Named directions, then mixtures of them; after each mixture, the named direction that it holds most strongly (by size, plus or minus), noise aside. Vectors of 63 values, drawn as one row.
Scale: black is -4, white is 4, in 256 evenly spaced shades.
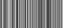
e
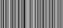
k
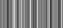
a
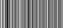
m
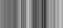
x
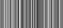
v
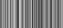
v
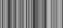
e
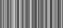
a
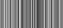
v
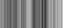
x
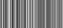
e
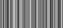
a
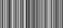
k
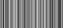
k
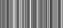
a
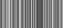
v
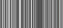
v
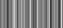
a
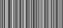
k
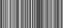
v
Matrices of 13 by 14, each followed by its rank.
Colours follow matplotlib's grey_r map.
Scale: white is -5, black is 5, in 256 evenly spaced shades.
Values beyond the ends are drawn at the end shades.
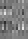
two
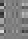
one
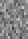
full rank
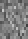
full rank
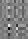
two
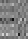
two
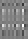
one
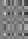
one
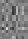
two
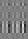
one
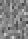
full rank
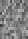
full rank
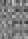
two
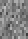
full rank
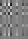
one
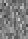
full rank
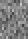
full rank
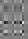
one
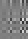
one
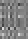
two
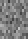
full rank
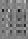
two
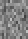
full rank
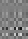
one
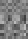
two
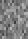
full rank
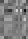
two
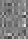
two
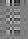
one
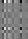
one
